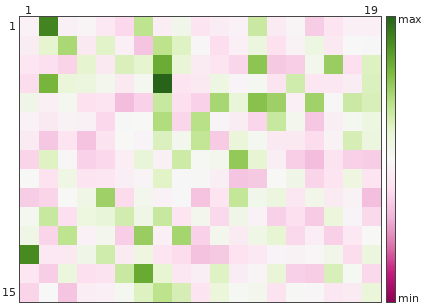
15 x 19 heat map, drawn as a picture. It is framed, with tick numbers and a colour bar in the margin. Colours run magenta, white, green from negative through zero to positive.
Grain: fine. Histogram: skewed, a long tail of high values. Slope: none. Average level on the scale: 50%.
